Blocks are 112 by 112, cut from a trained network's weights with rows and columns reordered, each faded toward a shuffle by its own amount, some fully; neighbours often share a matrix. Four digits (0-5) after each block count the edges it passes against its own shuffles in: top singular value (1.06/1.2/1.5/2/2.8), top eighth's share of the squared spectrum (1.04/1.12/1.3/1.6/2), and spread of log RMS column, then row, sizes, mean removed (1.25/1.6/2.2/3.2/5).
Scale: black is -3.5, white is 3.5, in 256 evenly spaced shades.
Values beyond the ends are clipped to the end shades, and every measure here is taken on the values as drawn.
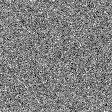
0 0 0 0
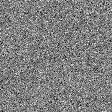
0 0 0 0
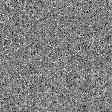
1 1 0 0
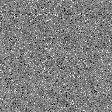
2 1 0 0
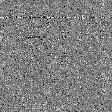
3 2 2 2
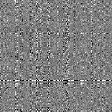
5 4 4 3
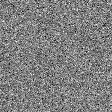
1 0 0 0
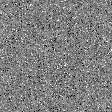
1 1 0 0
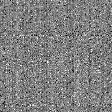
3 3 0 2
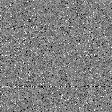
3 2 1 1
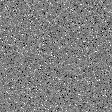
0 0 0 0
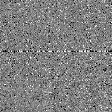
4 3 2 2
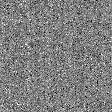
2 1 0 0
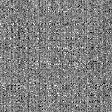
3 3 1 3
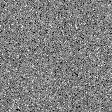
1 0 0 0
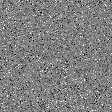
1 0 0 0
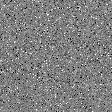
0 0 0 0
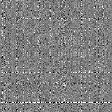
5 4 3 2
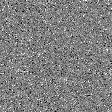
1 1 0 0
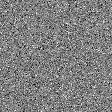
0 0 0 0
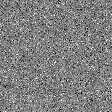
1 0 0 0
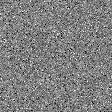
1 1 0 0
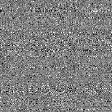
3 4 1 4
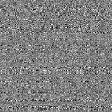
4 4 1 4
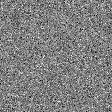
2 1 0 0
